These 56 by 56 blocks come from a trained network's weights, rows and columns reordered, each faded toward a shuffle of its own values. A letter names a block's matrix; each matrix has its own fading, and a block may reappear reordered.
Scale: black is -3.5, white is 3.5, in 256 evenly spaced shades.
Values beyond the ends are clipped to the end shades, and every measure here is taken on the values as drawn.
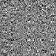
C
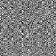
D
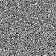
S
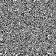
S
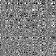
D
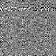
D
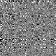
D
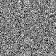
S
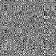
D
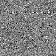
S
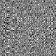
D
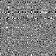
D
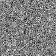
S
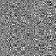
D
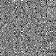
C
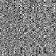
C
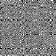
D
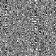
C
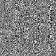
C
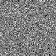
S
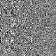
C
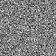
S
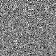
S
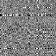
D
